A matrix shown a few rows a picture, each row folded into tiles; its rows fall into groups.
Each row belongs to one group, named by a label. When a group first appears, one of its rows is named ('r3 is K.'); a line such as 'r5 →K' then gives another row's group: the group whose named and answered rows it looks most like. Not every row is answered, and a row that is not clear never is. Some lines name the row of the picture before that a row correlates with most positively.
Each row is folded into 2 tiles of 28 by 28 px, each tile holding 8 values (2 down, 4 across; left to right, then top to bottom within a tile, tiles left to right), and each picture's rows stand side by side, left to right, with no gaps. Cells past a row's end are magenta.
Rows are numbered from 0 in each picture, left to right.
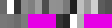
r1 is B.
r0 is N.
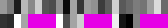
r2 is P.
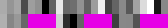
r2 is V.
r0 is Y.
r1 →P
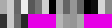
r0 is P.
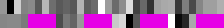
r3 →P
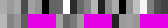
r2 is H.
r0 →Y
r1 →N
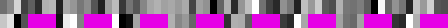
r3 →Y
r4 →H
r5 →B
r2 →P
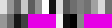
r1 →P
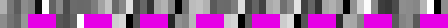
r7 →V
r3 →H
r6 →H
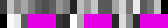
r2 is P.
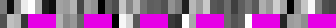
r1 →Y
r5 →H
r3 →B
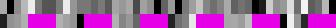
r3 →H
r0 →H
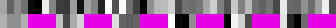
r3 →P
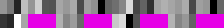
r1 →Y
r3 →Y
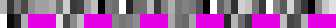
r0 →P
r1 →N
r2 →N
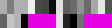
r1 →P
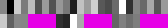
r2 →N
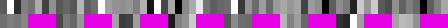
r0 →N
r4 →N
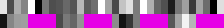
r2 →V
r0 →H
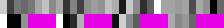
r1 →P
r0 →P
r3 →Y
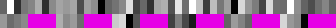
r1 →Y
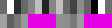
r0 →N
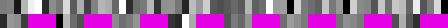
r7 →P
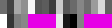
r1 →P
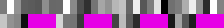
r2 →P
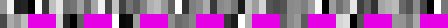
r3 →N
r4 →B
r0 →N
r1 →P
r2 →P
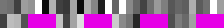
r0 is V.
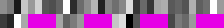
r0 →B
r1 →N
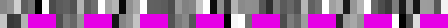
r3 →V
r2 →H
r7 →P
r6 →H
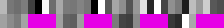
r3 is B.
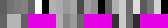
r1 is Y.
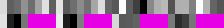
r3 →V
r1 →P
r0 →P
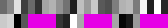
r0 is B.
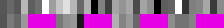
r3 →N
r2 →Y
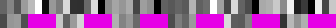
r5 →N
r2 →Y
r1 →N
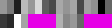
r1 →Y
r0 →B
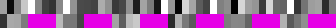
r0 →H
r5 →N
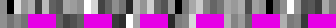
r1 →V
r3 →H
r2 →B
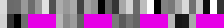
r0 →P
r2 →V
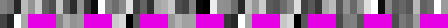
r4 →B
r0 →B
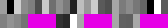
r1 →B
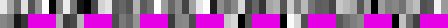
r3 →V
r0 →P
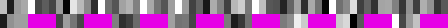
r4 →V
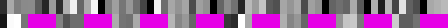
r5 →Y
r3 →Y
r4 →B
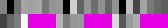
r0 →H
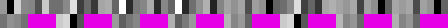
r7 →Y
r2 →N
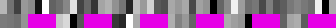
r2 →B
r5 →V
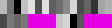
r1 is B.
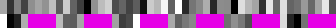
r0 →P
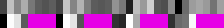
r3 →H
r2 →B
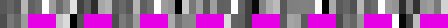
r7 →P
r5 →V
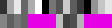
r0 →V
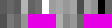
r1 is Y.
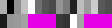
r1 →B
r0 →H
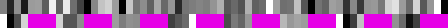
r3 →H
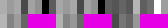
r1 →Y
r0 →Y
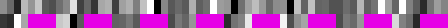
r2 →V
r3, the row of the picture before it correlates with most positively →2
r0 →B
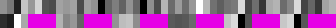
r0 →B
